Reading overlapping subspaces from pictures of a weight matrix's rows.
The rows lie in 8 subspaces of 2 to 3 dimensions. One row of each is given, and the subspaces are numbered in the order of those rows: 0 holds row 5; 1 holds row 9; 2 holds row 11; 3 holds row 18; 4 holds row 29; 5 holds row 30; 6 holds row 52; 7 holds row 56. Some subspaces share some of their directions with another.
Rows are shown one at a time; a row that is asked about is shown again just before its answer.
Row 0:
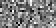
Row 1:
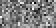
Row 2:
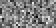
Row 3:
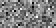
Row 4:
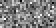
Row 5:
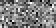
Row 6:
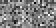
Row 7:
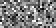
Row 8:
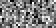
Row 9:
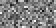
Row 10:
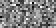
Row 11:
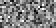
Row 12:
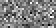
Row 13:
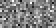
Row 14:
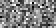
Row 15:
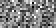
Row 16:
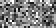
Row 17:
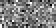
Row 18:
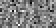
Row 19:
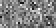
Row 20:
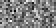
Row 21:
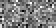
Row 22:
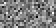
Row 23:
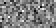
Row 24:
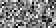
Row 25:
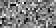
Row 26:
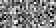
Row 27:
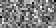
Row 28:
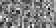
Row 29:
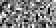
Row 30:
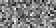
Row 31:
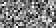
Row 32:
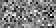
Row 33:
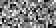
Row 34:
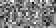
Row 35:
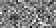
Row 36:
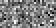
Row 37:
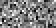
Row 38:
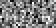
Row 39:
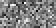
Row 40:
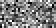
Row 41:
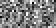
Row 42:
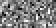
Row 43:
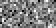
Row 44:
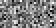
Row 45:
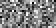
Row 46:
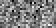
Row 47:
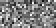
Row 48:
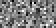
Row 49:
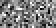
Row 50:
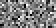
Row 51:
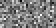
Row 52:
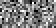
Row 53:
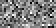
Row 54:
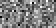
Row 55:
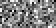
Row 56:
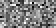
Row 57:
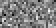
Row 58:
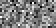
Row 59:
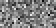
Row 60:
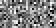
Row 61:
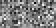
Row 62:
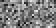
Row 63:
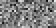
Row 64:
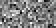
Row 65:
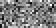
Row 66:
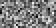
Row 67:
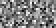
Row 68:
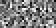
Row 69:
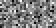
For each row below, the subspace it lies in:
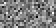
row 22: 2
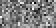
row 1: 3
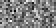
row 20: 0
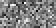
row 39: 7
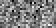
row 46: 4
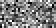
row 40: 0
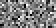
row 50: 5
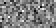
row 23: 2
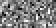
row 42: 4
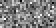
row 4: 3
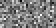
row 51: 5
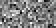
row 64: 4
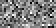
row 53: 6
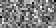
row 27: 1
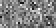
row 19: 3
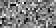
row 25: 7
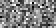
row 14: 7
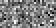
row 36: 5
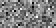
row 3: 2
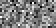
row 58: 6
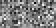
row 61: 3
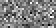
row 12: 6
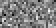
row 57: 4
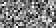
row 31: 2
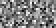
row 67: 1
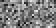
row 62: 7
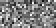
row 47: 5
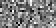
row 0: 3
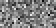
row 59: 5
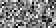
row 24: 2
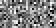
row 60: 3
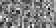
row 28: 4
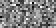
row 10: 7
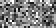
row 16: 0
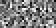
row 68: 1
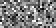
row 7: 2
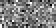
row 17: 0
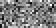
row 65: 0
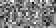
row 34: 0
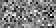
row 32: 6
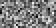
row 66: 2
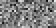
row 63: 1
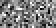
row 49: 4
